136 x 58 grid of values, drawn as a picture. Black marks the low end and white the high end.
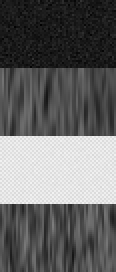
The table splits into 4 rows of 1 panel. Panel 1,1: very low, fine-grained, faint in contrast. Panel 2,1: low, streaked downward. Panel 3,1: very high, checkered, faint in contrast. Panel 4,1: low, streaked downward.
